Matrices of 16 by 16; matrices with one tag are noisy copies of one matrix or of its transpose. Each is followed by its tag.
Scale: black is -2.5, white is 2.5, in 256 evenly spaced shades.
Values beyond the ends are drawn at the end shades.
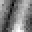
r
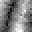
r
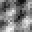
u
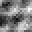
u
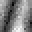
r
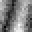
r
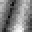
r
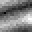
r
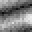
r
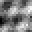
u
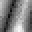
r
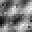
u
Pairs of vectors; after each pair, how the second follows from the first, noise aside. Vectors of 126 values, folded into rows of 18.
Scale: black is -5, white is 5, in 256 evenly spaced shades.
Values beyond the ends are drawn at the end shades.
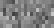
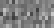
sign-scrambled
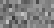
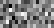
scaled up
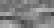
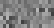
sign-scrambled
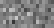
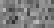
sign-scrambled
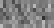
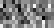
scaled up
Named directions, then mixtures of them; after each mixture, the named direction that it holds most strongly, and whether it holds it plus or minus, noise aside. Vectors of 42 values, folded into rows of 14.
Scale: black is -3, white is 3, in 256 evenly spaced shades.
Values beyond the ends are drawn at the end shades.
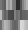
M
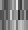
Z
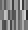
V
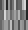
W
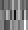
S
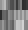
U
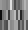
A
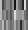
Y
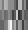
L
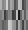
L, plus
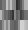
M, plus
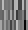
S, minus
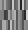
V, minus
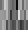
Z, minus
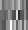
L, plus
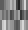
M, plus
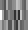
A, minus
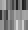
U, plus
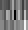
S, plus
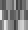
M, plus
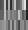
W, plus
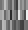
Z, minus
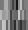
Z, minus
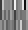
Y, minus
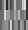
W, plus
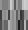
A, plus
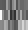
A, minus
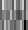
S, minus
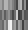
L, plus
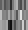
L, minus
